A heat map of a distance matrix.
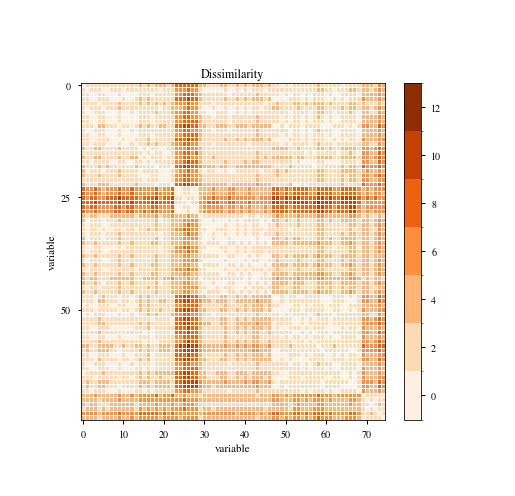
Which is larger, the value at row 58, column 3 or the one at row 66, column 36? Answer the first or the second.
the second
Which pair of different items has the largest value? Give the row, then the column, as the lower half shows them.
58, 26
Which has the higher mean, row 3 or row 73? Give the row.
73
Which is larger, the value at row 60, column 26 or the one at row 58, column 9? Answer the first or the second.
the first
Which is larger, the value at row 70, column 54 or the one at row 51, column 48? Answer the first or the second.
the first
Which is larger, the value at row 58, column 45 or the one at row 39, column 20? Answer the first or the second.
the first
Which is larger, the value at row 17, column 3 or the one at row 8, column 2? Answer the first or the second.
the first
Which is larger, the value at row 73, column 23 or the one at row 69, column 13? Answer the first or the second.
the first
